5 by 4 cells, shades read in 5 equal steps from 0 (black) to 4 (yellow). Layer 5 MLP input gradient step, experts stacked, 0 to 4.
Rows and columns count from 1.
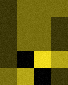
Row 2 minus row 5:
-1 -1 2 0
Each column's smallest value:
1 0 0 1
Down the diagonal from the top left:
1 2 2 3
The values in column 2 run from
0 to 3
